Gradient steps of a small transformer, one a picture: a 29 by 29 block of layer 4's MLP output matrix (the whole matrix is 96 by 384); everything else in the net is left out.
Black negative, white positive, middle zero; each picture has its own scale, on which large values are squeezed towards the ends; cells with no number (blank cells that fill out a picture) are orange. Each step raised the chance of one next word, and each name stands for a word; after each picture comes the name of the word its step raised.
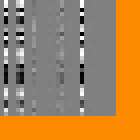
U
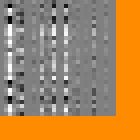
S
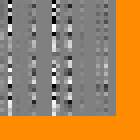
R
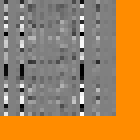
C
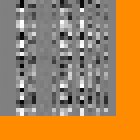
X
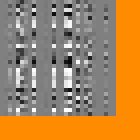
X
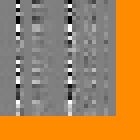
R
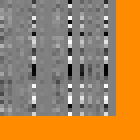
C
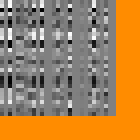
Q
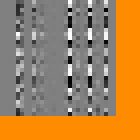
Q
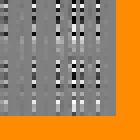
R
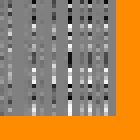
R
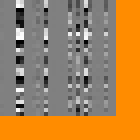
Q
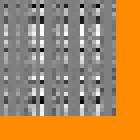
S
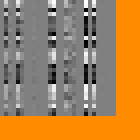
U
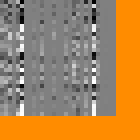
R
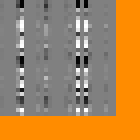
X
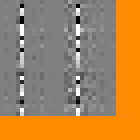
S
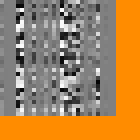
X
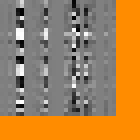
Q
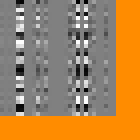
C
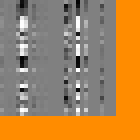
X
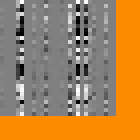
U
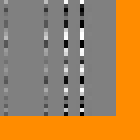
Q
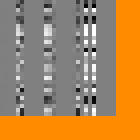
S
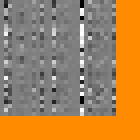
S
